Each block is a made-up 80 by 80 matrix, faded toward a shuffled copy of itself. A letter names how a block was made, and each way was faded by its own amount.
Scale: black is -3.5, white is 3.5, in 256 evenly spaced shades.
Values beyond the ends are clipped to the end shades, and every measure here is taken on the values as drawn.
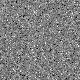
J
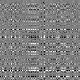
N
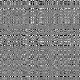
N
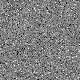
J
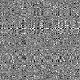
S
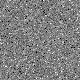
J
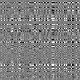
N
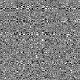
S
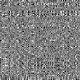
S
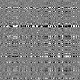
N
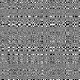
N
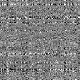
S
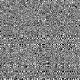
S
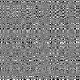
N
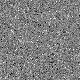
J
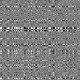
N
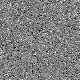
J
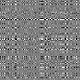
N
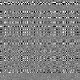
N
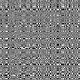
N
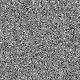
J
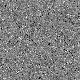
J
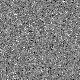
J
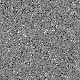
J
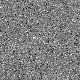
J
